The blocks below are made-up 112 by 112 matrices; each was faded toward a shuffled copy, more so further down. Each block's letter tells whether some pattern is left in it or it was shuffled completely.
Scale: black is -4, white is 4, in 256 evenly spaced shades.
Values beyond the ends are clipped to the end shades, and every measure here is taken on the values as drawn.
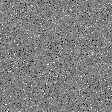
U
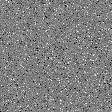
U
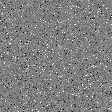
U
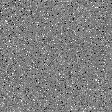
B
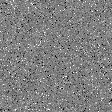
U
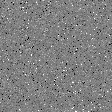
U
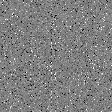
B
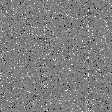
B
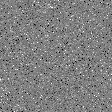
U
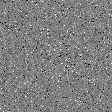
U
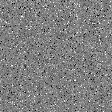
B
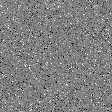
U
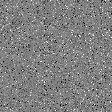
B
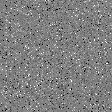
B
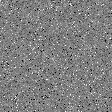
U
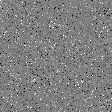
U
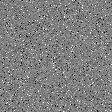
U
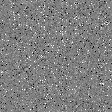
B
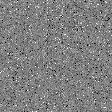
B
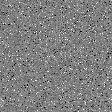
B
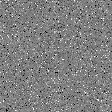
B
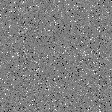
B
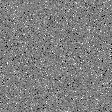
U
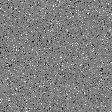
U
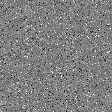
B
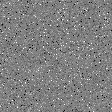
U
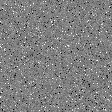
U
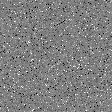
U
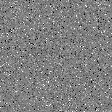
B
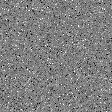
U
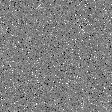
U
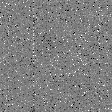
B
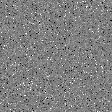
B
